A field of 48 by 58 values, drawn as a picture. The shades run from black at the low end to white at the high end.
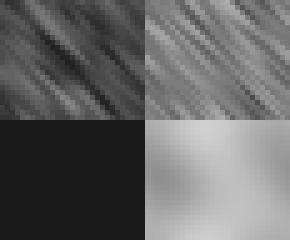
The table splits into 2 rows of 2 panels. Panel 1,1: low, slanting down to the right. Panel 1,2: middling, slanting down to the right. Panel 2,1: very low, flat. Panel 2,2: high, smooth.
